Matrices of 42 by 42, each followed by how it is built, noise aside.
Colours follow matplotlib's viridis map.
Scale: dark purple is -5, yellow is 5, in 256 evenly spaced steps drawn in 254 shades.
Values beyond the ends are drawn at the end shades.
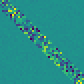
banded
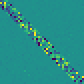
banded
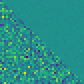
lower triangular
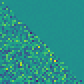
lower triangular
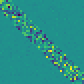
banded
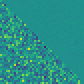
lower triangular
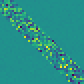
banded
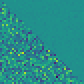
lower triangular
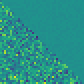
lower triangular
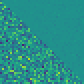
lower triangular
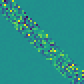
banded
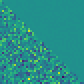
lower triangular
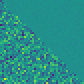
lower triangular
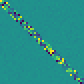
banded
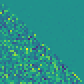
lower triangular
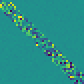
banded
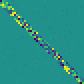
banded
